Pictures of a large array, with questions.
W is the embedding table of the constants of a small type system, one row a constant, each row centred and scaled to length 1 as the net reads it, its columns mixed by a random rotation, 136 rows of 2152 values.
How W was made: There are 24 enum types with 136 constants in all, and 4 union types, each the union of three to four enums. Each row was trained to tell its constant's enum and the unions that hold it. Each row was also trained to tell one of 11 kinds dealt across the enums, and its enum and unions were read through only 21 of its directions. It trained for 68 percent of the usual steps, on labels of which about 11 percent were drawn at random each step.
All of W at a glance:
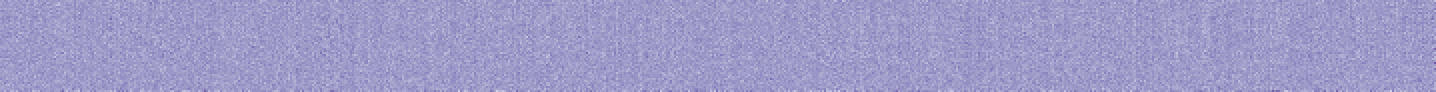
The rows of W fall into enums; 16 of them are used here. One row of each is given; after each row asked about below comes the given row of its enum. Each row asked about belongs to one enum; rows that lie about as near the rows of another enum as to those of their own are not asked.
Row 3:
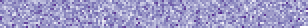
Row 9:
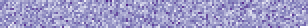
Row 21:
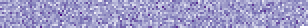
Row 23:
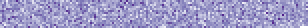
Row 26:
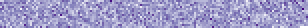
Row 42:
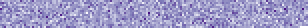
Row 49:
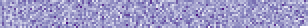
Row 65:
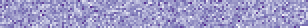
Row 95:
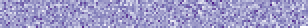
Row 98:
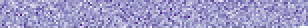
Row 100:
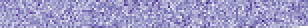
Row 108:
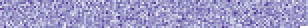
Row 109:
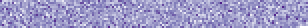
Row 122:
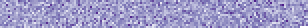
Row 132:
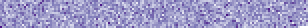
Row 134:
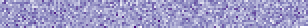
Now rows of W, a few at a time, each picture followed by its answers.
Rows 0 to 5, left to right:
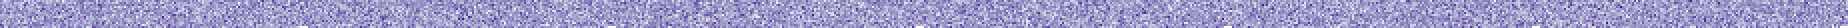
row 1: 134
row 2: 49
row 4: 21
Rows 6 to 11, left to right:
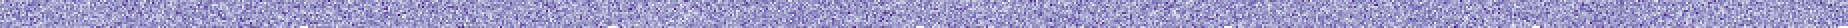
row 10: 23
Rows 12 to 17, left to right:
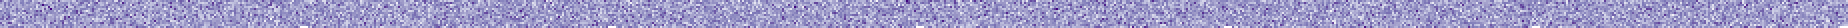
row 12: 95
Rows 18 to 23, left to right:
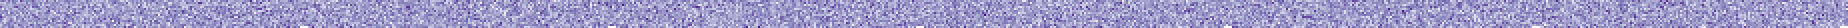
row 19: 42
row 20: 65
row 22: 132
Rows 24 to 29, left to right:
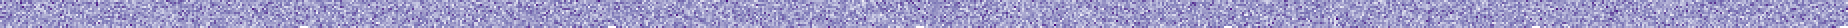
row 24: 95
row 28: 3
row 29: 95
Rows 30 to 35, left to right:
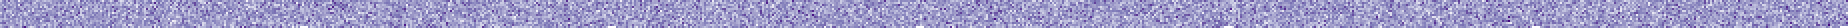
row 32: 49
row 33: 95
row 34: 122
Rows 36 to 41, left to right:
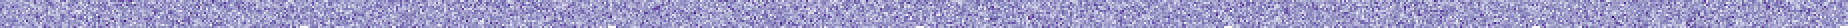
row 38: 26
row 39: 3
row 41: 42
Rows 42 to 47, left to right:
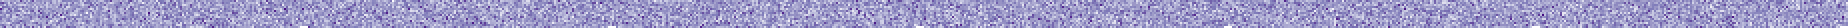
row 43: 26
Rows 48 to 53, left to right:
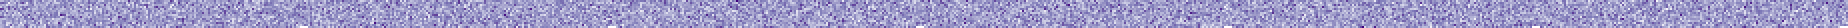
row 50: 23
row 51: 23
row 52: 65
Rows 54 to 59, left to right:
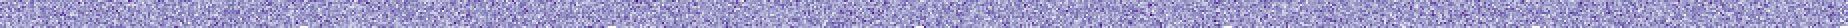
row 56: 122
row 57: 132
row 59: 134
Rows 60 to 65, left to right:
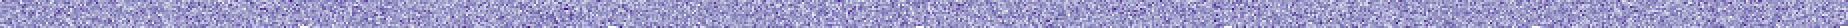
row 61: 122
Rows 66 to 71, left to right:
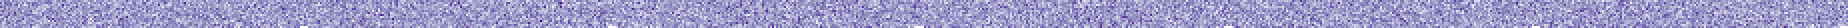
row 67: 49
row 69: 132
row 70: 98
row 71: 49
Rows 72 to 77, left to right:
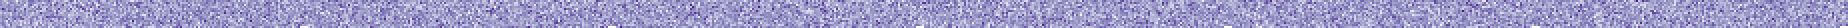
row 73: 3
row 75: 108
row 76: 122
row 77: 3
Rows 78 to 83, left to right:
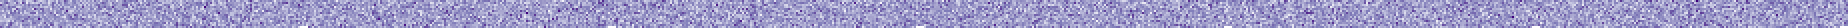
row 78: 26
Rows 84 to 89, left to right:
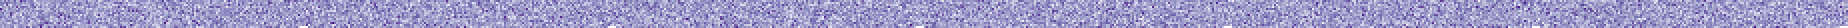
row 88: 42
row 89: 134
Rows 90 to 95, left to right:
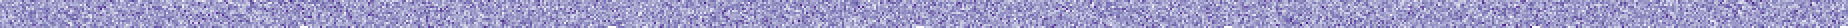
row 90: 26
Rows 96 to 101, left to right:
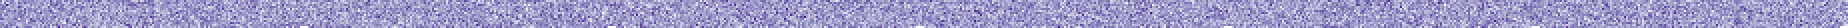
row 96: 65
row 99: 134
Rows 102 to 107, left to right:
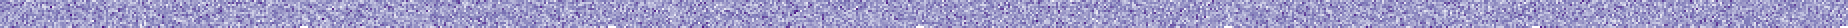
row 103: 98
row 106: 134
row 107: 132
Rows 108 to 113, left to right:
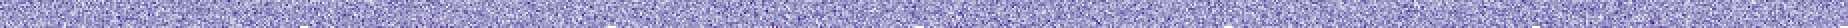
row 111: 98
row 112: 42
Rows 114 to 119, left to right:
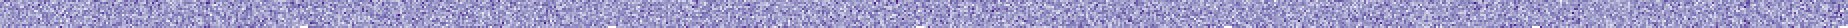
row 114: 100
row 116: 9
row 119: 132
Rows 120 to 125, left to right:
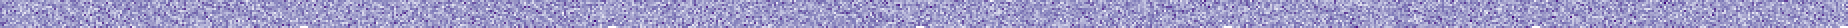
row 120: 98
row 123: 42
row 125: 23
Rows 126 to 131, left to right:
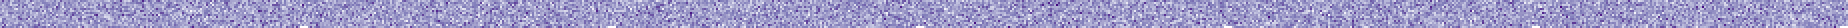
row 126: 49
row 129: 98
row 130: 108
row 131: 21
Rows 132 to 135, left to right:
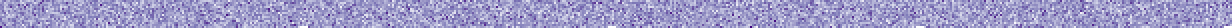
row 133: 26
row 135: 100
